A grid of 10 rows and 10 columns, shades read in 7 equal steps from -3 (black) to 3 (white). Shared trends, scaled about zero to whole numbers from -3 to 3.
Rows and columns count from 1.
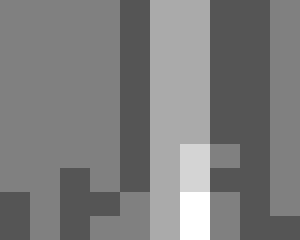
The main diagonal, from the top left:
0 0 0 0 -1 1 2 -1 -1 -1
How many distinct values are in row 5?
3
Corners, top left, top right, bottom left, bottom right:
0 0 -1 -1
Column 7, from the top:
1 1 1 1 1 1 2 2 3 3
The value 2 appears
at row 7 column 7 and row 8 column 7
